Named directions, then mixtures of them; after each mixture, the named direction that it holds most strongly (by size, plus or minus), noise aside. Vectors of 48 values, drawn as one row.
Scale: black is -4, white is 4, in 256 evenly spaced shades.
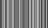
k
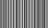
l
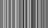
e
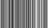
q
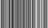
q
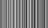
l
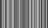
k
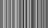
e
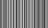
l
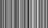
k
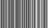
q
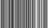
q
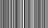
l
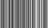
q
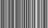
q
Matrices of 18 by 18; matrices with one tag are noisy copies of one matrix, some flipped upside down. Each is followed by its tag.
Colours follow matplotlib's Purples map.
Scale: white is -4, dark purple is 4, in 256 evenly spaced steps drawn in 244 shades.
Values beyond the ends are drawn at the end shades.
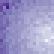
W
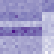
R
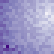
W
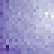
W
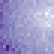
W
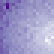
W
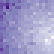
W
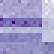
R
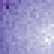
W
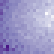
W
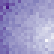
W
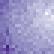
W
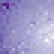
W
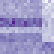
R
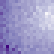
W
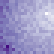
W
